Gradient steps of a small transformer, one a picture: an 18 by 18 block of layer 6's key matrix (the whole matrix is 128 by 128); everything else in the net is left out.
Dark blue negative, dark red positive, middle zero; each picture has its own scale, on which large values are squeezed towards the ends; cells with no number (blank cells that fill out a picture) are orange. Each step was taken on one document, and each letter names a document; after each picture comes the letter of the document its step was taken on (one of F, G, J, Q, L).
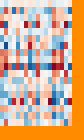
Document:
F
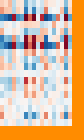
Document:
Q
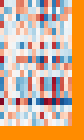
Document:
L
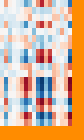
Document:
L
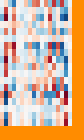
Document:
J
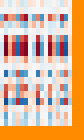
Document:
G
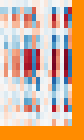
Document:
F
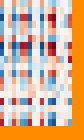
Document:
J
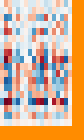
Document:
L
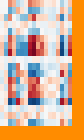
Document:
G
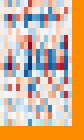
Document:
F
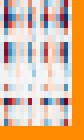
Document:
J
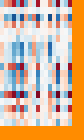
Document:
G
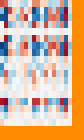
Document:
J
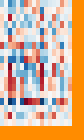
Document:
L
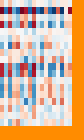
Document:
L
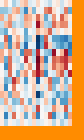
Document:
F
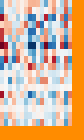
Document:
Q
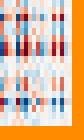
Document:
G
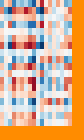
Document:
L
